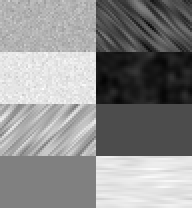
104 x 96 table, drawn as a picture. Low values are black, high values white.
The table splits into 4 rows of 2 panels. Panel 1,1: high, fine-grained, faint in contrast. Panel 1,2: low, slanting down to the right. Panel 2,1: very high, fine-grained, faint in contrast. Panel 2,2: very low, blotchy, faint in contrast. Panel 3,1: high, slanting up to the right. Panel 3,2: low, flat. Panel 4,1: middling, flat. Panel 4,2: very high, streaked across, faint in contrast.
